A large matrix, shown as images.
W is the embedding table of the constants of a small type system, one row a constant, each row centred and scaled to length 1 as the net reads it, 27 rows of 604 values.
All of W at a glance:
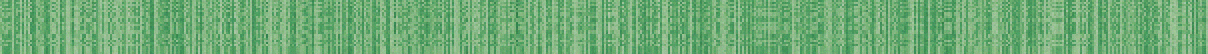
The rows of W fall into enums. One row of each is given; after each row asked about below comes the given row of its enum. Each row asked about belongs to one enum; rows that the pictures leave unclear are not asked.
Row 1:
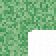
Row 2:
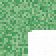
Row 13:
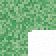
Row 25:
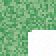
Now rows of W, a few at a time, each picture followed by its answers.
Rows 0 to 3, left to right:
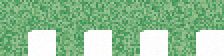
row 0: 2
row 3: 25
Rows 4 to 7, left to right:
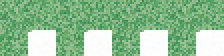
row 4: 13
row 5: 1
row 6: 13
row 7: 13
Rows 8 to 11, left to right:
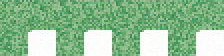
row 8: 2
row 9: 25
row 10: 25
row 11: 13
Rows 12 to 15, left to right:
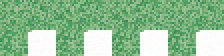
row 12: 2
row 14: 13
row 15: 2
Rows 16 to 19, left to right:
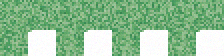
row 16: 2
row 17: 1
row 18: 1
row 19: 25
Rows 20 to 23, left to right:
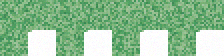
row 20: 13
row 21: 1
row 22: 2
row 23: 25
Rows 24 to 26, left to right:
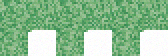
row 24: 25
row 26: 25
